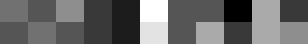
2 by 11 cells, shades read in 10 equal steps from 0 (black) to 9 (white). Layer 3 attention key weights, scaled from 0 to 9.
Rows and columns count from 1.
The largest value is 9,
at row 1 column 6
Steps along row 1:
down up down down up down same down up down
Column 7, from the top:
3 3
